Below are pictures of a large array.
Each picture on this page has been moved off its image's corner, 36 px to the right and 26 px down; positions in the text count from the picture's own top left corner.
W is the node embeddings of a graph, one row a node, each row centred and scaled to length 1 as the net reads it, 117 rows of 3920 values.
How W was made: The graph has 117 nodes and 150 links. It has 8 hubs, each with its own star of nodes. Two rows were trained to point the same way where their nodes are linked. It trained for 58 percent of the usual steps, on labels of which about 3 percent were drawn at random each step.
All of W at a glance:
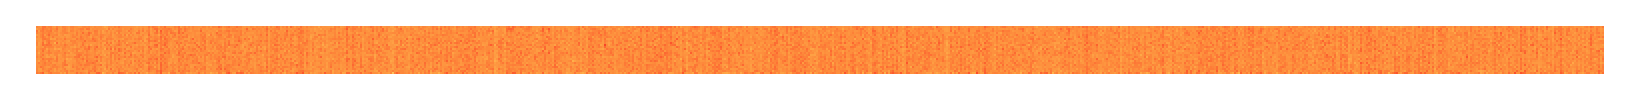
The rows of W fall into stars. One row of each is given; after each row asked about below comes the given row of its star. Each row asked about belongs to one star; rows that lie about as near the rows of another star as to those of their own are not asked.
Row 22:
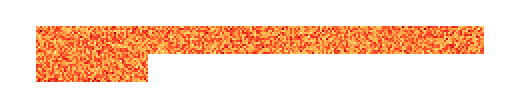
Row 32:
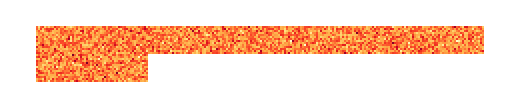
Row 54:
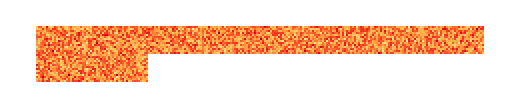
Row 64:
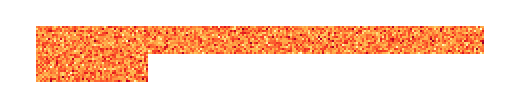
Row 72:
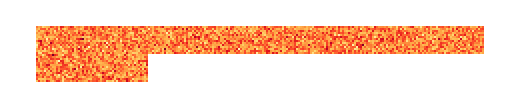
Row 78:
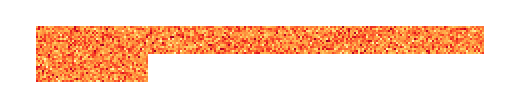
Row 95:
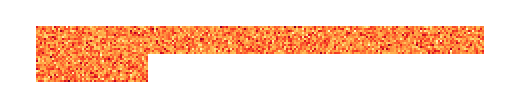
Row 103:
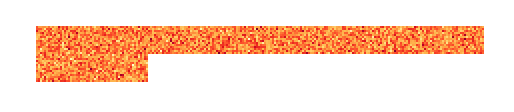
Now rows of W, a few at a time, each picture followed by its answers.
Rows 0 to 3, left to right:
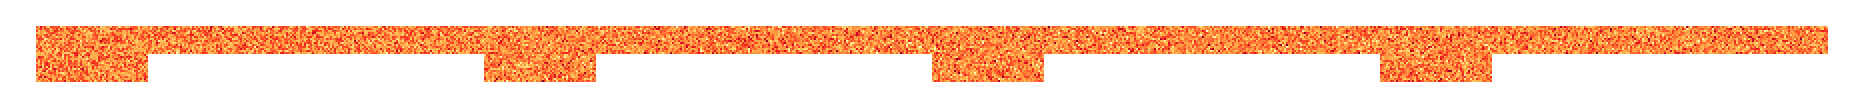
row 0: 22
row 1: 72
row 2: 54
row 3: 95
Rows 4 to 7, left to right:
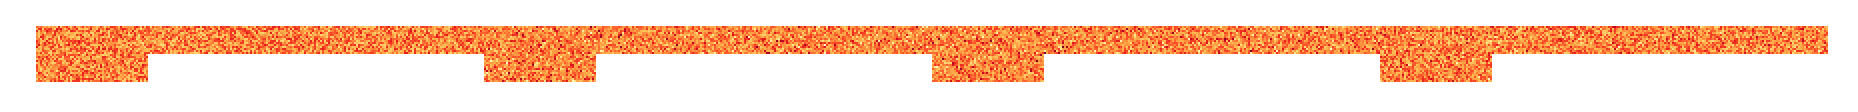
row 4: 64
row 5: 78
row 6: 64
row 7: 64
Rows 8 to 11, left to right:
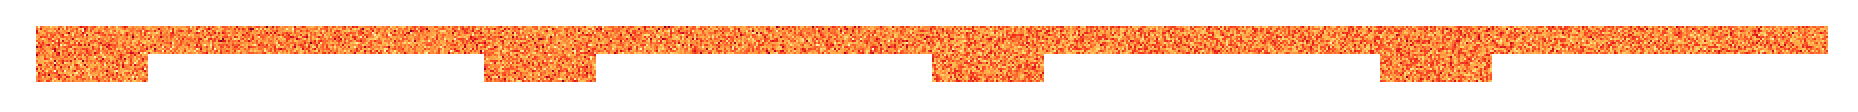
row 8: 103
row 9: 95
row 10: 95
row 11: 64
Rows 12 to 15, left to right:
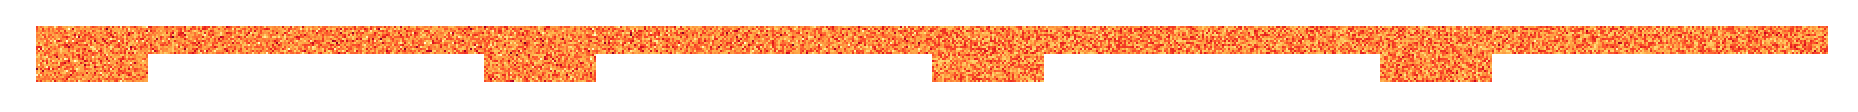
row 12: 78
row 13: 95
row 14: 103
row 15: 22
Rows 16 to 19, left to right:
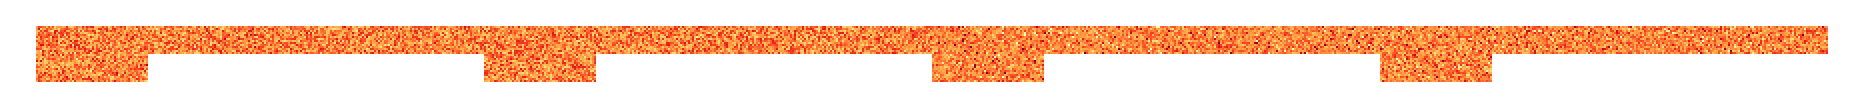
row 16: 103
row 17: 54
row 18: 32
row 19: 54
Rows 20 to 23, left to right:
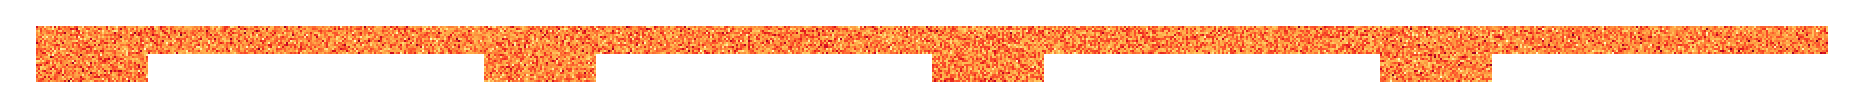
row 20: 95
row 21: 72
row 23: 103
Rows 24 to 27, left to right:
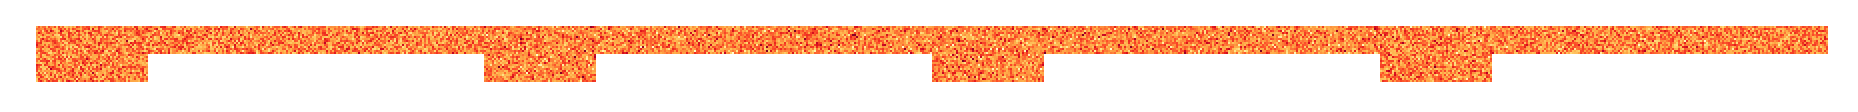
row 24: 95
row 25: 54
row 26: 64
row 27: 95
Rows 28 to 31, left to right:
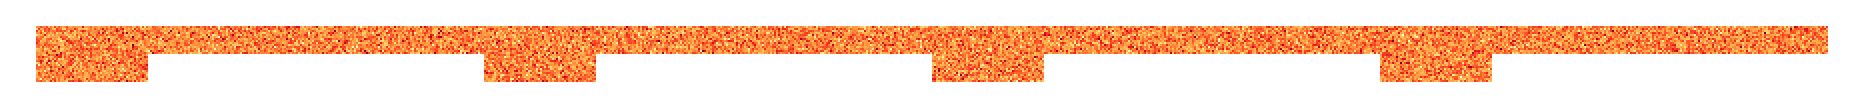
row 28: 64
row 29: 72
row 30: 78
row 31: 54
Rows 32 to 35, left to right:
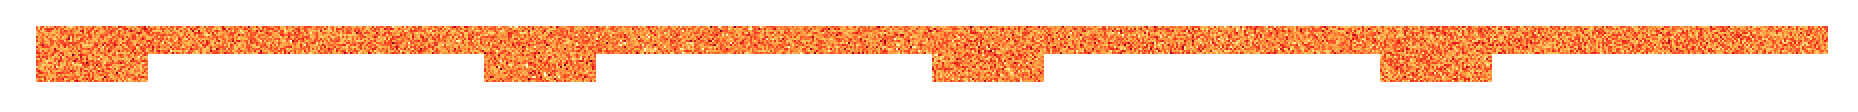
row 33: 32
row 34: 78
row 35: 72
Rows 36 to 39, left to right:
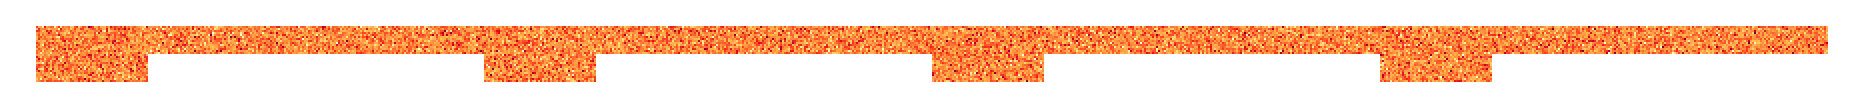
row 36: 22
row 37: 64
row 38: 54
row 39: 103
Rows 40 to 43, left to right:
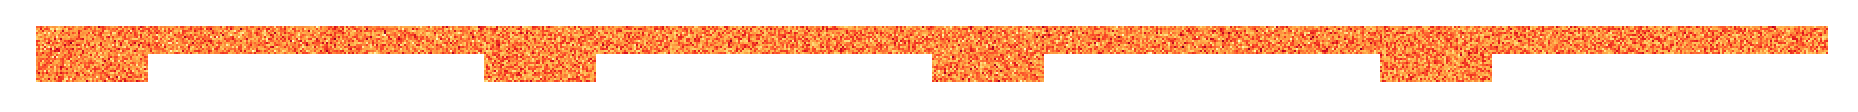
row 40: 72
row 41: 72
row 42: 78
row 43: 78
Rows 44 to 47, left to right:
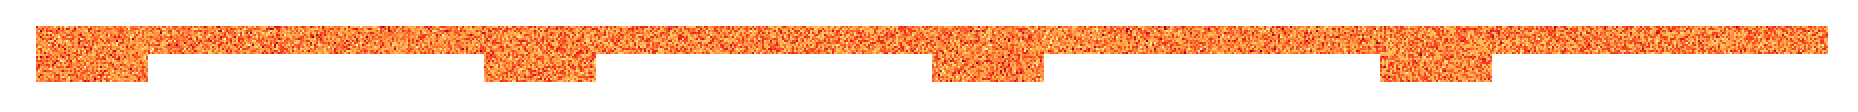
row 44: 22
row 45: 64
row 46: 64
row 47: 22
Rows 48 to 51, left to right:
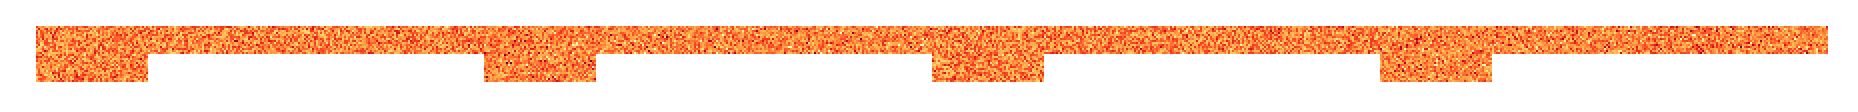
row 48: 64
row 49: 32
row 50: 78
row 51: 54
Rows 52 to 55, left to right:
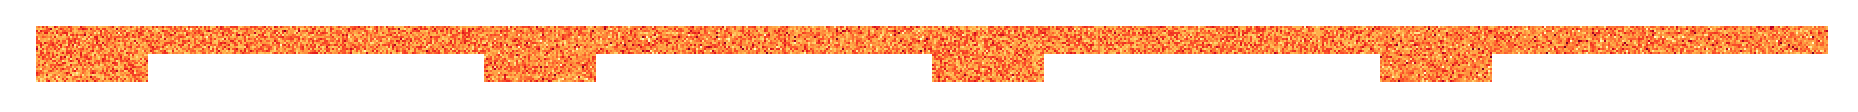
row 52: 54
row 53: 22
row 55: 32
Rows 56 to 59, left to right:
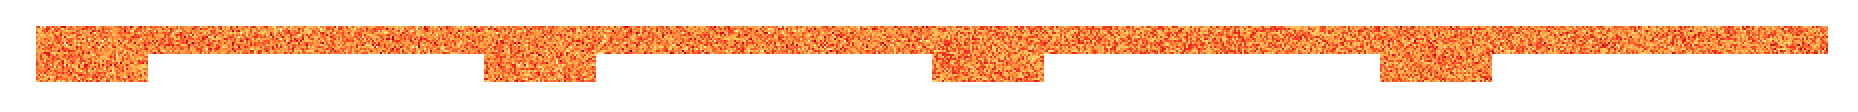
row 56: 72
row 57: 72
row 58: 72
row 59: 22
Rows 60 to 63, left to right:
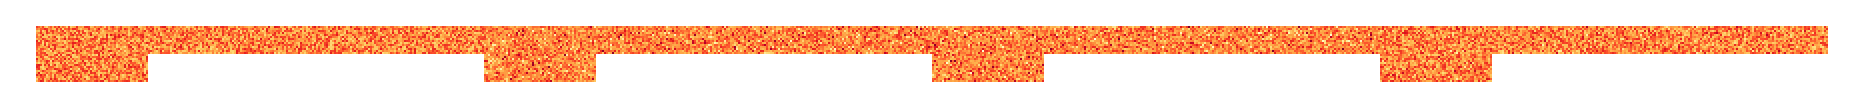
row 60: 95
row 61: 78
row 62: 103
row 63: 95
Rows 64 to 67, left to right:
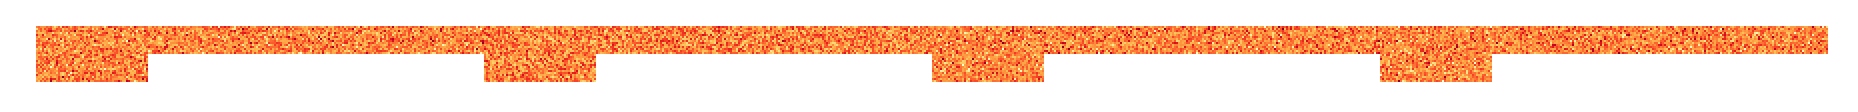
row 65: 103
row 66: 64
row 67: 78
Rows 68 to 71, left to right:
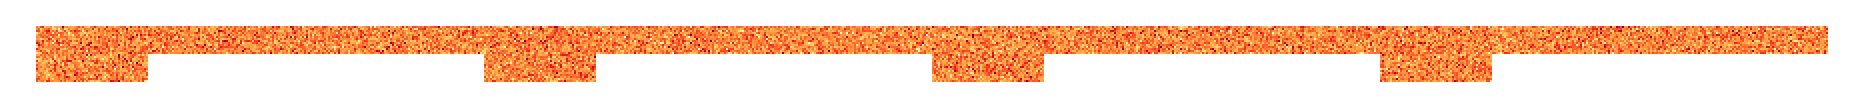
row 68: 103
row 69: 32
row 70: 54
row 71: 103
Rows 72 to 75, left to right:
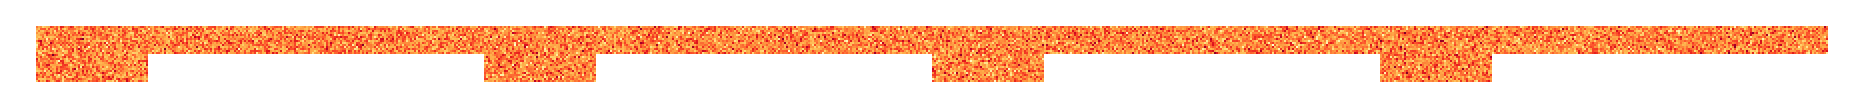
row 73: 72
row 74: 78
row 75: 54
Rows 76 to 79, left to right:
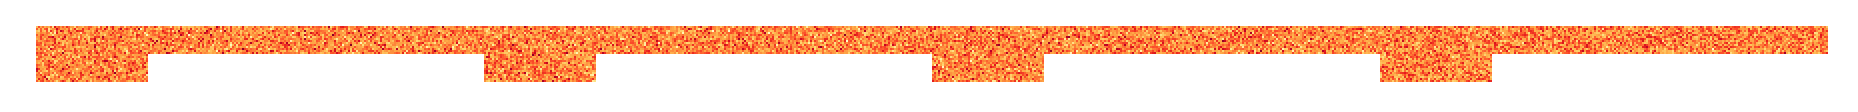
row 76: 95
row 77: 72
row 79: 78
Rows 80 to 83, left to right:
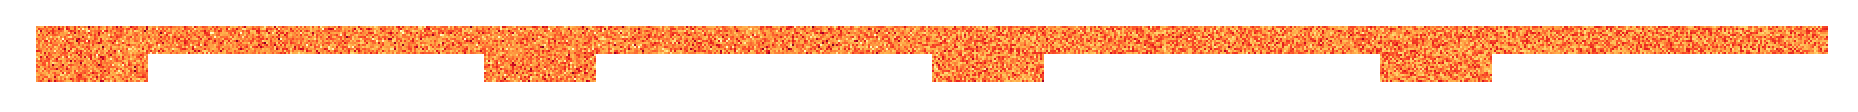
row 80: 22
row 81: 95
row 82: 64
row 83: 54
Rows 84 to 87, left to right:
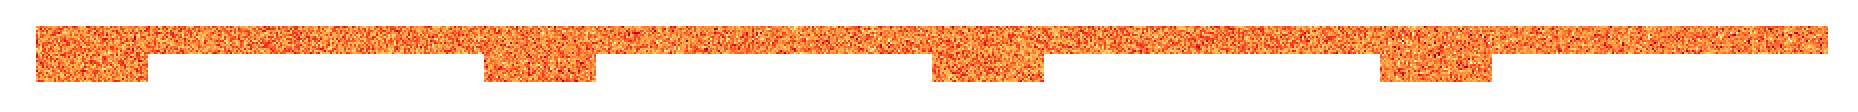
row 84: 64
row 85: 95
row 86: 54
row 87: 103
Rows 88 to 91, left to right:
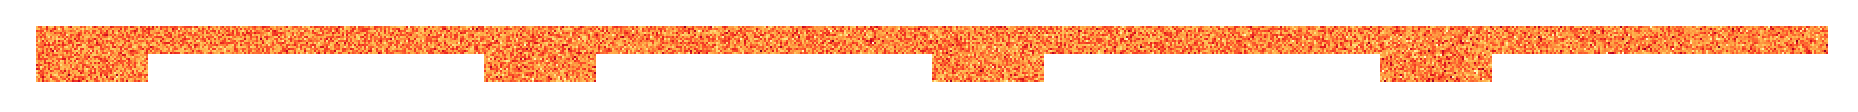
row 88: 54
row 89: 78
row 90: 72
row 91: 22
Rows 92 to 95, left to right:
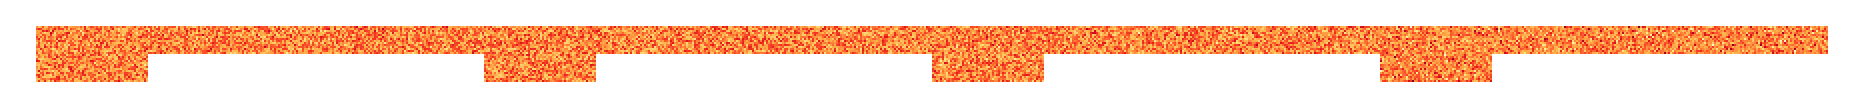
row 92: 78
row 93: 32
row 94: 32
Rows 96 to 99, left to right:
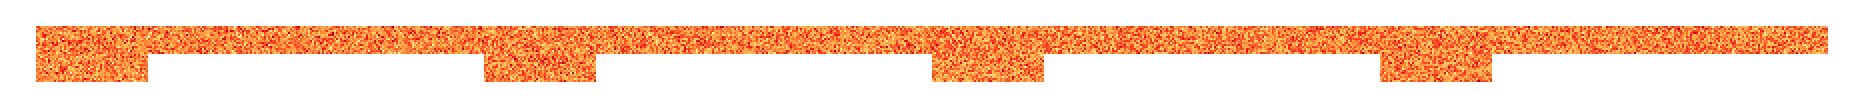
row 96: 64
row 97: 22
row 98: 103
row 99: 54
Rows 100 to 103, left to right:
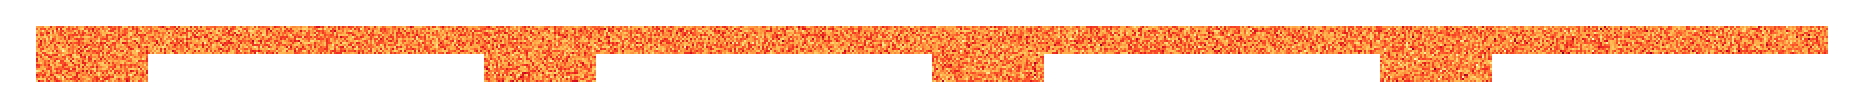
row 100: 95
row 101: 95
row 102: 72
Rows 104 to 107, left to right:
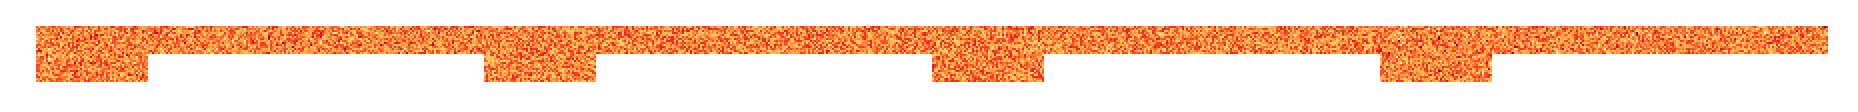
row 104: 22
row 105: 78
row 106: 22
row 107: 54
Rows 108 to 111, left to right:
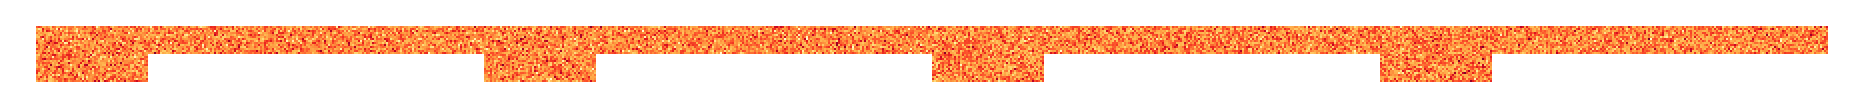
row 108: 72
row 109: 54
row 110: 72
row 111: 95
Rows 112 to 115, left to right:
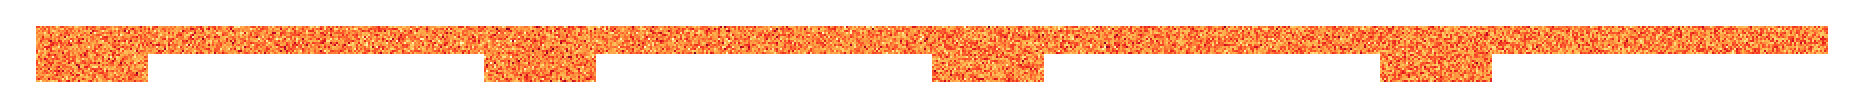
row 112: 72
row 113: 22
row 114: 103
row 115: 95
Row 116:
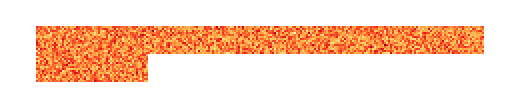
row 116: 95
